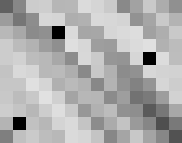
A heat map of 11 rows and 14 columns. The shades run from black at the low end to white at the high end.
The middle left is the calmest part. There are three isolated cells, each far lower than the cells round it. No single row or column stands out from its neighbours. Overall the values sit about 70% of the way up the scale.
